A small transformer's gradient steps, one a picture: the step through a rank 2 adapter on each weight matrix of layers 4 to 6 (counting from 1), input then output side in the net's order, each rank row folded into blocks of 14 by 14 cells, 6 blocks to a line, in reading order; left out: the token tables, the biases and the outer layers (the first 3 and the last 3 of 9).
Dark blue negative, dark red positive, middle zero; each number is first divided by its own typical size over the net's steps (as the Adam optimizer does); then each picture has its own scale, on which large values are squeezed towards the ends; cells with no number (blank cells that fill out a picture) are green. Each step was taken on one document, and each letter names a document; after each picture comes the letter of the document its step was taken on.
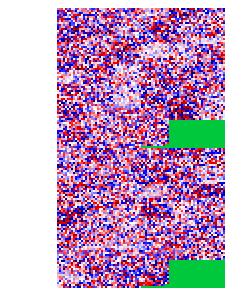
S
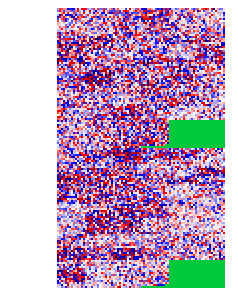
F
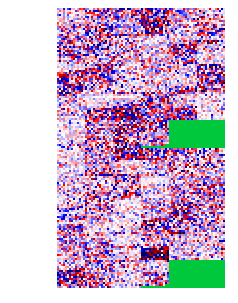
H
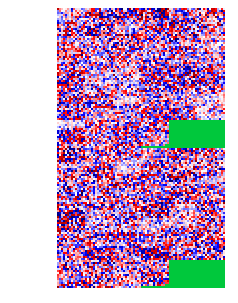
S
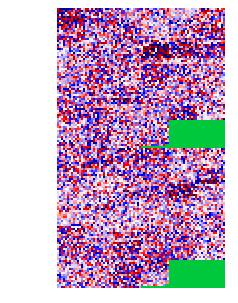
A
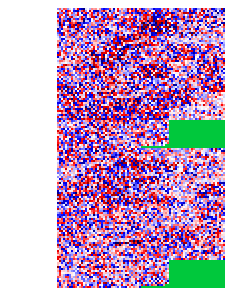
S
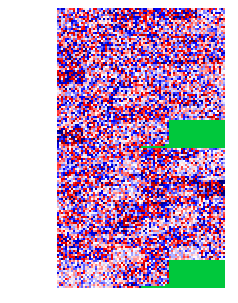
F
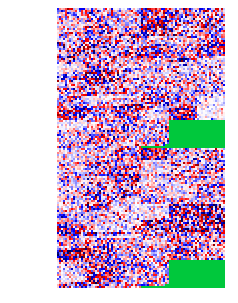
H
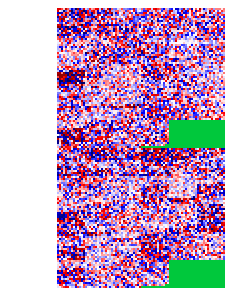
A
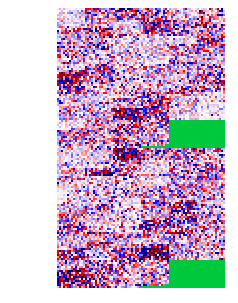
H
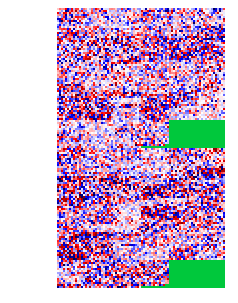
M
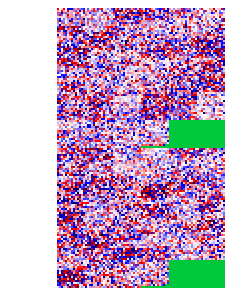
M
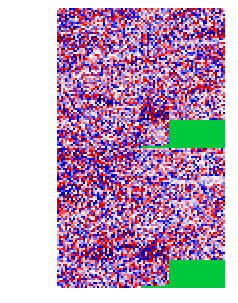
F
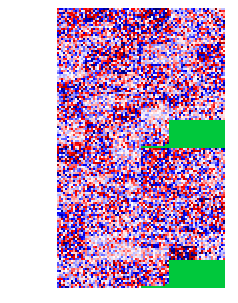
A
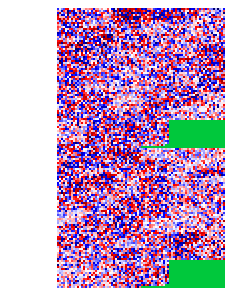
F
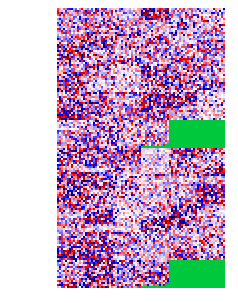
M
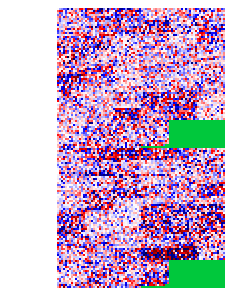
H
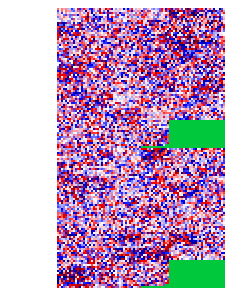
S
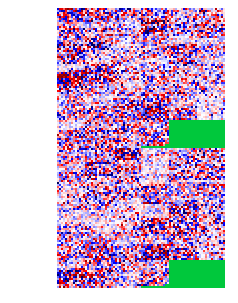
H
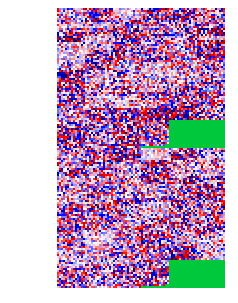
A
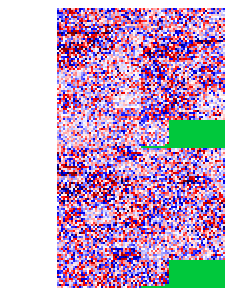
M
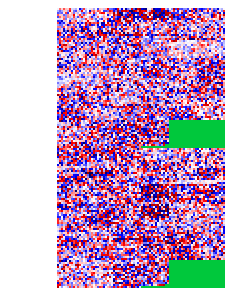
F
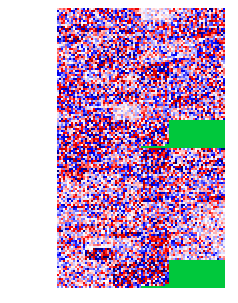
A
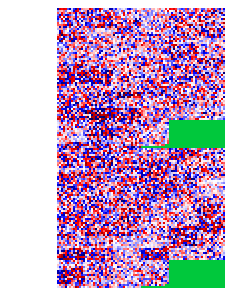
S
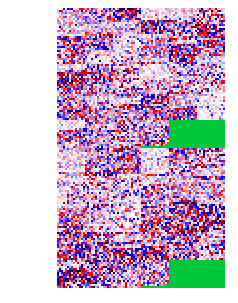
H
